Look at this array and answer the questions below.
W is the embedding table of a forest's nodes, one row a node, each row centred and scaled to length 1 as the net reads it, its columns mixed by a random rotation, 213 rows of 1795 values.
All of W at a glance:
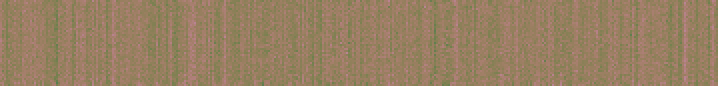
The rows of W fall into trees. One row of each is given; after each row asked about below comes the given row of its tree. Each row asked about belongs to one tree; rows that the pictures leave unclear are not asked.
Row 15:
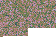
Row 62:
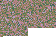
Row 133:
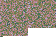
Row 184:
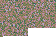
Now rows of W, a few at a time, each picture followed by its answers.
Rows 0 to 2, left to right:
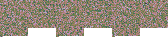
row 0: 62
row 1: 62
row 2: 184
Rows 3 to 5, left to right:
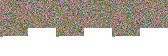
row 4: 62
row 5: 184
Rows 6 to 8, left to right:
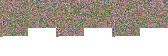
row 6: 184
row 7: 15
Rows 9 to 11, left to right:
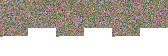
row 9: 62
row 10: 15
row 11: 184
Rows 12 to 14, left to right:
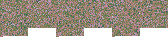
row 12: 184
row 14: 62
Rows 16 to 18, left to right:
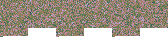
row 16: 133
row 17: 184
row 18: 15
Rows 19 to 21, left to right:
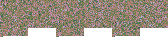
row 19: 133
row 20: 184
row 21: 184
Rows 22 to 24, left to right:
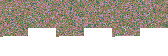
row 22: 184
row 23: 15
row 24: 133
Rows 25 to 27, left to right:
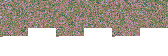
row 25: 62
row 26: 15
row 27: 62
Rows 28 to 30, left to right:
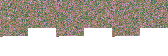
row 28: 15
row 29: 133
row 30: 133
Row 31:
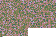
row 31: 15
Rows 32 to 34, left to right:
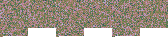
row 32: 62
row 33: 184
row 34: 133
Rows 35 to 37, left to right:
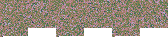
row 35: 184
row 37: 15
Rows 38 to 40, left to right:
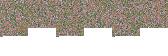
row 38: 15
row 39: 133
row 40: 184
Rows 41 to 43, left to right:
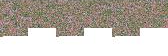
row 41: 15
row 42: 62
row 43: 184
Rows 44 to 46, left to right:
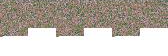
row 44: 62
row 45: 15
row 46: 62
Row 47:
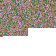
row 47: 62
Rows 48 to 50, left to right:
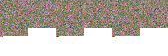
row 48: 184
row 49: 133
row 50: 133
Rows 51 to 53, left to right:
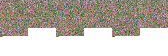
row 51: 15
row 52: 15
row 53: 133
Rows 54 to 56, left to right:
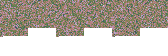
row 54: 184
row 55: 62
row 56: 184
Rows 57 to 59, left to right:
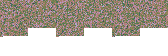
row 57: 184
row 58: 62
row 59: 184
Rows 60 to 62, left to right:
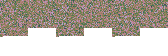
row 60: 15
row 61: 184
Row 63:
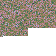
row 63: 184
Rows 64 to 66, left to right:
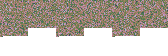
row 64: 184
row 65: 184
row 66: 133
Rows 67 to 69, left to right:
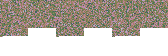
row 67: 62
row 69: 15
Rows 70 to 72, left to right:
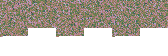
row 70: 62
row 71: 15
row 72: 184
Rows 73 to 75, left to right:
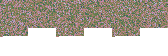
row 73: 62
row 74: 15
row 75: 184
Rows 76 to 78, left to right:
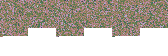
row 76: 15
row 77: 184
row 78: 133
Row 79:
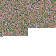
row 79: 184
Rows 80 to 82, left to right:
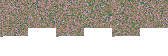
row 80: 184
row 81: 62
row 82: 184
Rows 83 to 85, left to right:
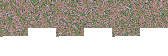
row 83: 62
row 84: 184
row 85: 184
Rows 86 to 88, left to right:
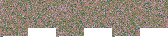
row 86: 133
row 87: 184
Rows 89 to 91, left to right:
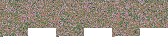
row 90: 184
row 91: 62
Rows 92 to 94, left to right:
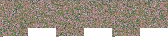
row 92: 184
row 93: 62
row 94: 184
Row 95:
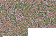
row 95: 15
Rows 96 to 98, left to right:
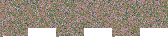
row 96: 184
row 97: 184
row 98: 15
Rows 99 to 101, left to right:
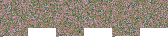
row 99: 62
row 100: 62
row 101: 133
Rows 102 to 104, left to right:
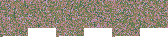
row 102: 15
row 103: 15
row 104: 184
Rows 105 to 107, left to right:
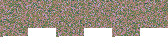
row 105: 184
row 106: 184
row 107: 184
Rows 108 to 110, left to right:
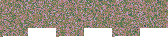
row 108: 184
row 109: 62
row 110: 62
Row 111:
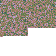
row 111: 62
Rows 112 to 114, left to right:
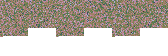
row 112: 15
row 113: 62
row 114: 15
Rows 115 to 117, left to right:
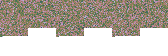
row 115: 15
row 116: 184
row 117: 15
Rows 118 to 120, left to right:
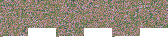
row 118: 62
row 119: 184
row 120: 133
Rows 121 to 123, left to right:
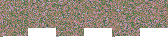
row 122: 62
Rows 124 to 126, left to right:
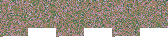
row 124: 62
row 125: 184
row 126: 184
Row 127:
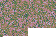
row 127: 15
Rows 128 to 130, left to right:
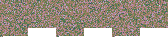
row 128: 184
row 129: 184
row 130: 62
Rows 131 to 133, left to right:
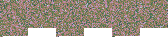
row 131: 62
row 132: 184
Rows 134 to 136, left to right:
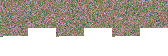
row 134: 133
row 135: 184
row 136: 15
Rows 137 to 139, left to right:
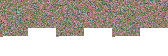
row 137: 184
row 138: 62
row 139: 184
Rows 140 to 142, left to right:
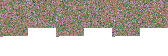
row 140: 62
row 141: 133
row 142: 184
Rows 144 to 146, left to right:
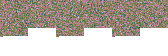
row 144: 184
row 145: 15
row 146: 184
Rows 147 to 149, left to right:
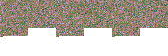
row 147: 133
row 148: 15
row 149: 62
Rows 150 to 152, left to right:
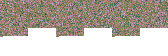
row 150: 15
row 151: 133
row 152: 15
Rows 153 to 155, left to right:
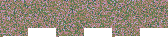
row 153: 15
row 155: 15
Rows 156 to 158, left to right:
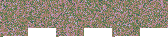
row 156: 133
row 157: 62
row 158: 184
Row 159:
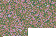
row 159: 62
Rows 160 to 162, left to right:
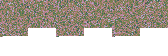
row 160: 15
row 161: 133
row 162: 184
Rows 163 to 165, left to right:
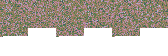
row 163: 184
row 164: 133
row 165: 62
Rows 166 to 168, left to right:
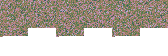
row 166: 15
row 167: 184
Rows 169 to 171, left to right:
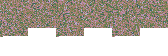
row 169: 184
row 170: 62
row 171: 15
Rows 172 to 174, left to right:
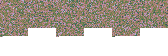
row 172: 15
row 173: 184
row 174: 133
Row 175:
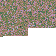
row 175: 133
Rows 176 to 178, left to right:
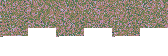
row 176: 133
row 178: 184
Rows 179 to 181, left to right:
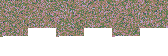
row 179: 184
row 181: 62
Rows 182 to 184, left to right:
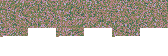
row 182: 15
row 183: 15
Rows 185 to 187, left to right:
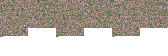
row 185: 62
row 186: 62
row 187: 62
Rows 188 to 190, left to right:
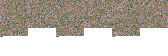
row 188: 133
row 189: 133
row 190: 184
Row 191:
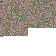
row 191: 62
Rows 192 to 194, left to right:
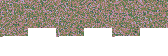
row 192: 15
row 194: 62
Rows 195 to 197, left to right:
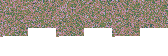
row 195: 184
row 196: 184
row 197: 15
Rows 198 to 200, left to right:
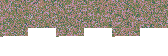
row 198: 184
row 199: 133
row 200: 15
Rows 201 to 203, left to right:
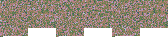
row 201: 133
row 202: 62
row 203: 133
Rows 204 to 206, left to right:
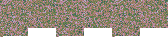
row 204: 62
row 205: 62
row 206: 62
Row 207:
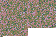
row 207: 133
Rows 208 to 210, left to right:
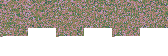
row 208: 62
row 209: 62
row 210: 62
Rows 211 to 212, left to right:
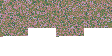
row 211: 62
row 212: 133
